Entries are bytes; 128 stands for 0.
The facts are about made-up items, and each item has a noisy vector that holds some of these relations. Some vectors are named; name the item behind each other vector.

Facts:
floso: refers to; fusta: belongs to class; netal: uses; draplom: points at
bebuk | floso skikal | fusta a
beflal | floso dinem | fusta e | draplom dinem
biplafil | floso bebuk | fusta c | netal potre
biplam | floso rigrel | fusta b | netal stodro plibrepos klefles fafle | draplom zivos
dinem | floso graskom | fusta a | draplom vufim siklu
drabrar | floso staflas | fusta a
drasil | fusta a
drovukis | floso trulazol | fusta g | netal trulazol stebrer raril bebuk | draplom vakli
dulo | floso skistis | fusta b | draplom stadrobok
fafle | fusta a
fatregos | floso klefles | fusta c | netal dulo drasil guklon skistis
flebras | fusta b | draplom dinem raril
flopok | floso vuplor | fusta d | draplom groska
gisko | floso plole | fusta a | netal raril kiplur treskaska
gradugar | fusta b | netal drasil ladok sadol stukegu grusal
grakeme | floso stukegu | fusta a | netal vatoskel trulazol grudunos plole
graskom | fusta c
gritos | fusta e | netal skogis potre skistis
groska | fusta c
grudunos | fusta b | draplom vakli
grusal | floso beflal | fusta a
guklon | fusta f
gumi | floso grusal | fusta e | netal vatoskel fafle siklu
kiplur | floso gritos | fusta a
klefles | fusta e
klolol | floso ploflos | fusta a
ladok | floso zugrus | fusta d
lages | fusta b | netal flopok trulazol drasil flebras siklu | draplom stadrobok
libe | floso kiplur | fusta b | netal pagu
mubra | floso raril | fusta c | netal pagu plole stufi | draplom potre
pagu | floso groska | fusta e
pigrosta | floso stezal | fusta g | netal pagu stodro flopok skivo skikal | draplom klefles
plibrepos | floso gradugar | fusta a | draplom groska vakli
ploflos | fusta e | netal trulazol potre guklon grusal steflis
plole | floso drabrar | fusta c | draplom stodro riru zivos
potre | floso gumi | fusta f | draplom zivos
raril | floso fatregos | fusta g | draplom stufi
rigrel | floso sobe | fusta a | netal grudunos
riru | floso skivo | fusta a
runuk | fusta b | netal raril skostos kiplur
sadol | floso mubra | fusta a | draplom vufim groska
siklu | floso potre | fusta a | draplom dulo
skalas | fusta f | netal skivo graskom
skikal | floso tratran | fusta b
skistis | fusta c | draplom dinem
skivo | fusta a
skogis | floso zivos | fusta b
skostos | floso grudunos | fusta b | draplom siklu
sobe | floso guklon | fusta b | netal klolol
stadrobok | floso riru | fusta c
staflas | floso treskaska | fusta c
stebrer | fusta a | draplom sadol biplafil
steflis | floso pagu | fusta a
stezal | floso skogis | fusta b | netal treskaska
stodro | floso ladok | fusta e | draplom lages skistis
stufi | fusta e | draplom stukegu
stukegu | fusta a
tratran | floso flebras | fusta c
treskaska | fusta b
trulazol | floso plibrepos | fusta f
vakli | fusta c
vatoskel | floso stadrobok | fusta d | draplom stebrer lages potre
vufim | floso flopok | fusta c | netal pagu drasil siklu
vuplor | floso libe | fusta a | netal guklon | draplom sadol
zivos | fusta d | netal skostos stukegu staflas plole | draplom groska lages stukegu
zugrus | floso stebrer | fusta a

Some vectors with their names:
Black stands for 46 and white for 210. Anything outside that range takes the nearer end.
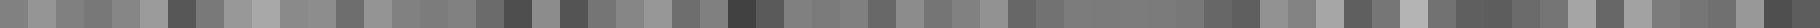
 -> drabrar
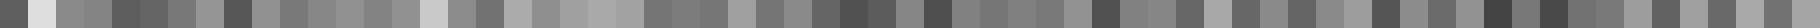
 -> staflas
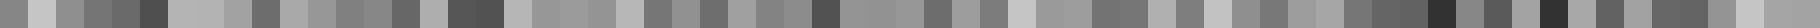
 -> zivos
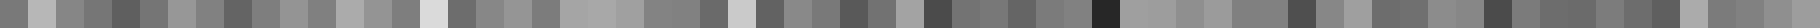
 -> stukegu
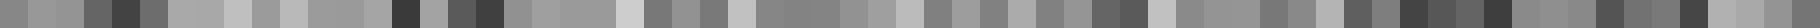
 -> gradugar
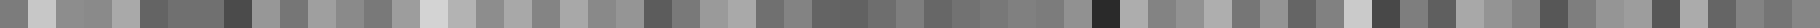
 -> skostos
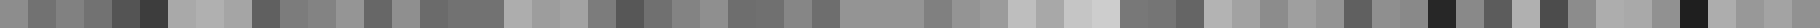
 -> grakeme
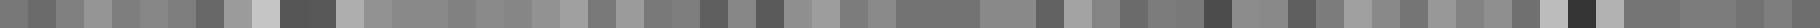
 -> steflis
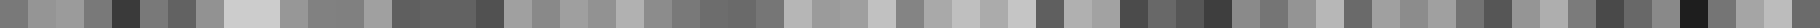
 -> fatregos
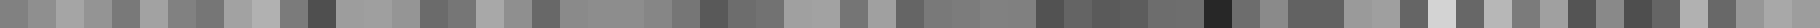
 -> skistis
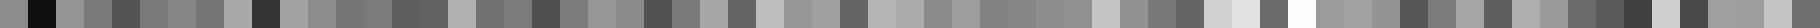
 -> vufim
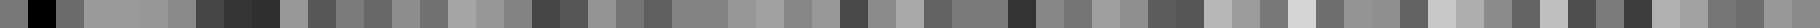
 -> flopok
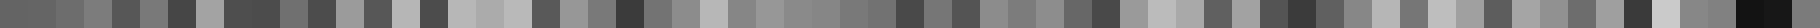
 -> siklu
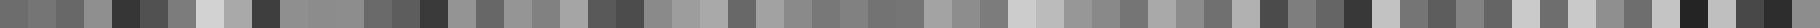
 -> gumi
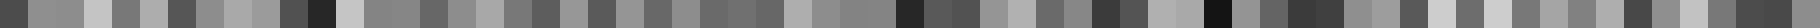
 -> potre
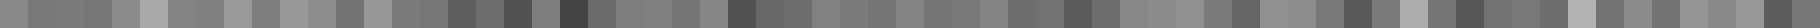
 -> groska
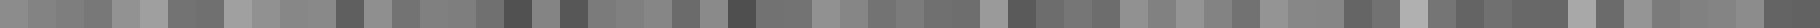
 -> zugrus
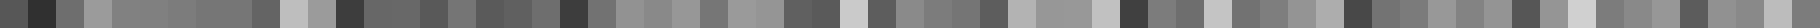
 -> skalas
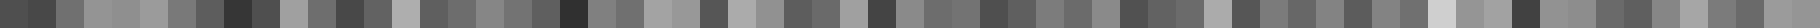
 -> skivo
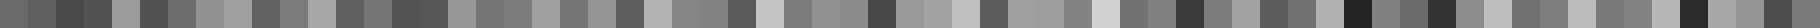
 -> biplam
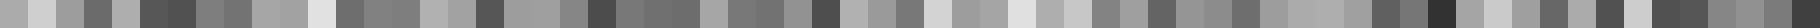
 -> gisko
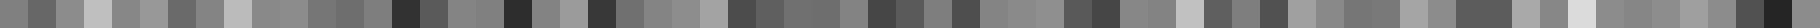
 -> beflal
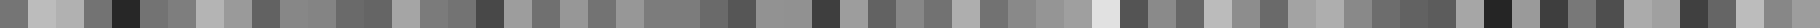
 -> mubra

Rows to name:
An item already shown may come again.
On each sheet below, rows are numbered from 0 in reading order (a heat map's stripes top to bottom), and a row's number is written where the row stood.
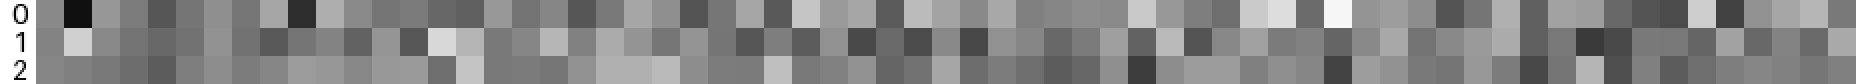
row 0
vufim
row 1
plole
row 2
ladok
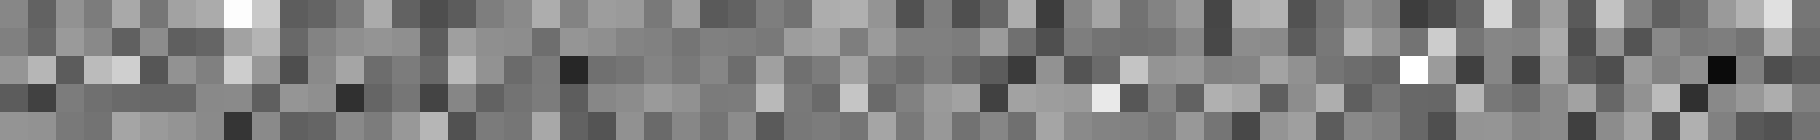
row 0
biplafil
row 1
dulo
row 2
klolol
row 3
pigrosta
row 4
stebrer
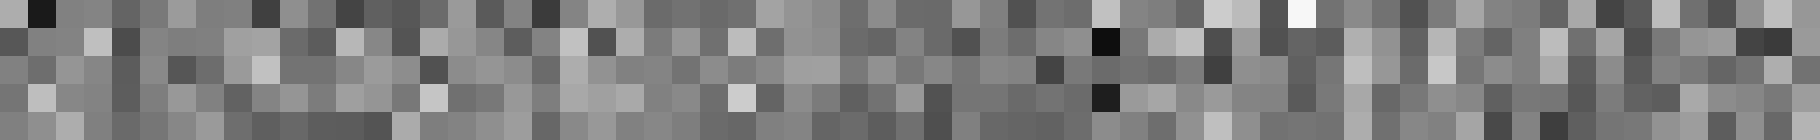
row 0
libe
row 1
grusal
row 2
dulo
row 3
stukegu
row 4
stufi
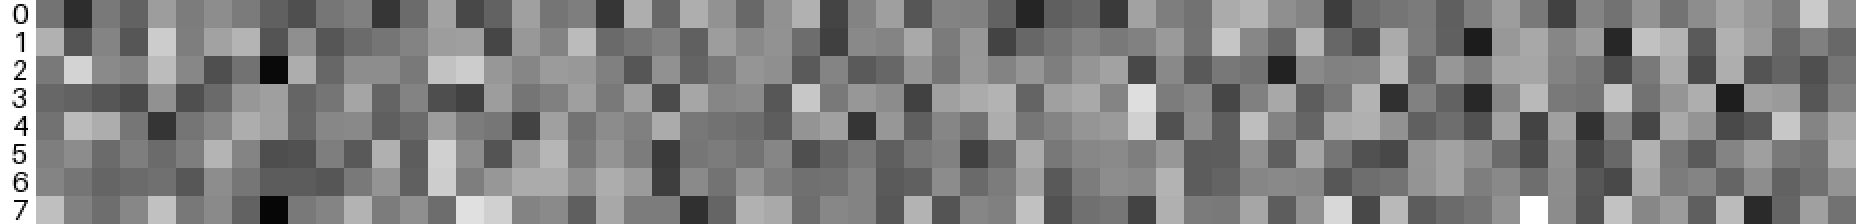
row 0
skikal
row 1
bebuk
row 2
raril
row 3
biplam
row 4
mubra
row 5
grudunos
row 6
vatoskel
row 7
kiplur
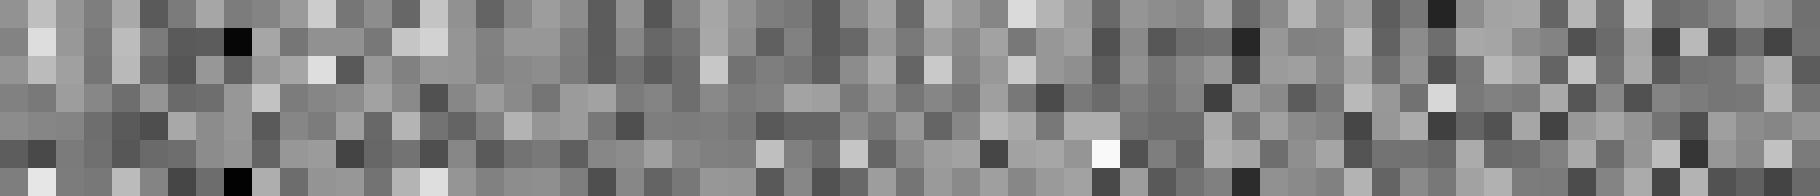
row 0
runuk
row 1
raril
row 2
stezal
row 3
dulo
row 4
rigrel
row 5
pigrosta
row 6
raril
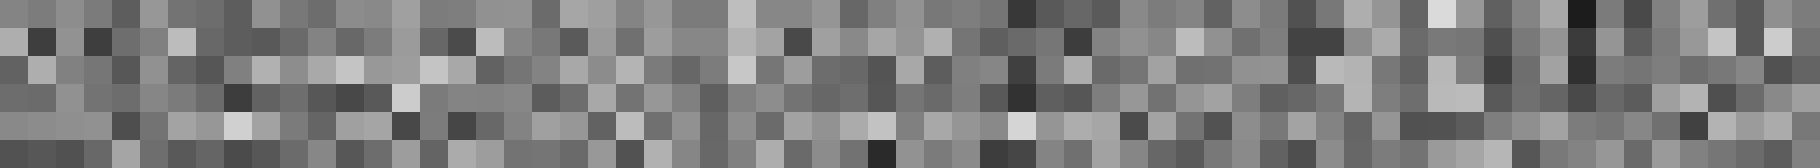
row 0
drasil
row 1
flebras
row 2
sadol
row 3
pagu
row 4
ploflos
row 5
stodro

